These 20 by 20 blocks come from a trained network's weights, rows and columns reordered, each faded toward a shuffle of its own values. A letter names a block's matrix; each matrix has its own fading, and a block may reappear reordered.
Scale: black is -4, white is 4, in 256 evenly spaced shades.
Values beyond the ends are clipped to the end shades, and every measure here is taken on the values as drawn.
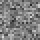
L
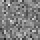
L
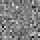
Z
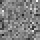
Z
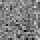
L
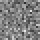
L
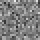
L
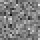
Z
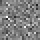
Z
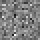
Z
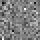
Z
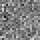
L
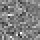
Z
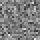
L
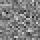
L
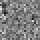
Z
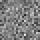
L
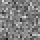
L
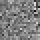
Z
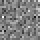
Z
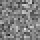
L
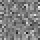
Z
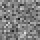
L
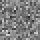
Z
